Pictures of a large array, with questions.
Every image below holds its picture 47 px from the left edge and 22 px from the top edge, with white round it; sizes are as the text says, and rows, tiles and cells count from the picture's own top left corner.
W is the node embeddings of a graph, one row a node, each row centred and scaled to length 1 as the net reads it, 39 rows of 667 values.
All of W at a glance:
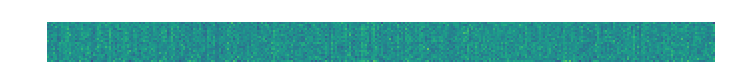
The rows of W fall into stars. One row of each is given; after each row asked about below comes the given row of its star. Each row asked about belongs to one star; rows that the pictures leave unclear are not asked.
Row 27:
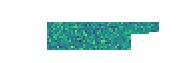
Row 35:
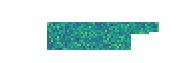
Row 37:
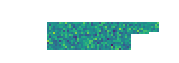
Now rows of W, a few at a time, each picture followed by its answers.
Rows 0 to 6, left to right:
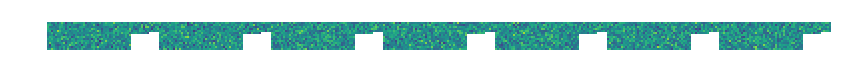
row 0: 35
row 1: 35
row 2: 27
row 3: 27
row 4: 37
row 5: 35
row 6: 37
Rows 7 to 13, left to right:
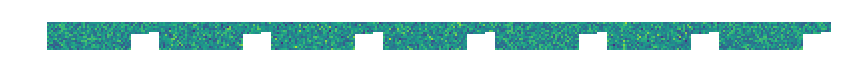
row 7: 37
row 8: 35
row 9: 27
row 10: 37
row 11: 35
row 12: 37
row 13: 27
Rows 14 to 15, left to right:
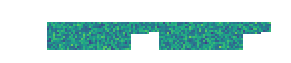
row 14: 35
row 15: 35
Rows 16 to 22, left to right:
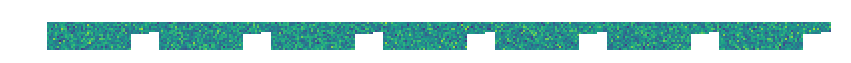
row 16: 37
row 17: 35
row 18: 35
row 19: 35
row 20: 27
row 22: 37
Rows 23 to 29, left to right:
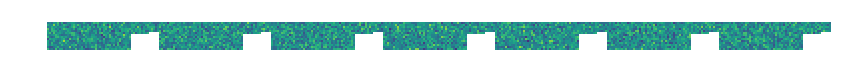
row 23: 27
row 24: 27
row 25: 27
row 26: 27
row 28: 27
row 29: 37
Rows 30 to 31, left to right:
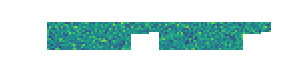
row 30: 27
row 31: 27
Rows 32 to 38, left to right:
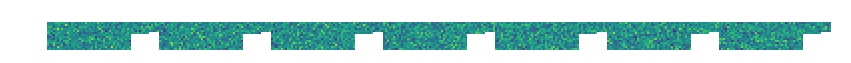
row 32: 27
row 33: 35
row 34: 35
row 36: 35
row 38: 27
